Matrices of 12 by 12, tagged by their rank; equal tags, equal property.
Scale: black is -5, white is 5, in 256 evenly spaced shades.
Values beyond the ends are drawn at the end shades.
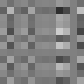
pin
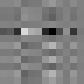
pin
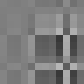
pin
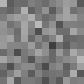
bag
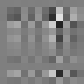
pin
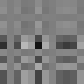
pin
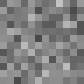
bag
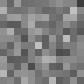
bag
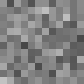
bag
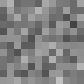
bag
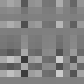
pin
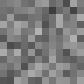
bag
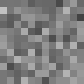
bag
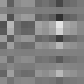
pin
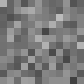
bag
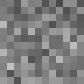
bag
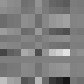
pin
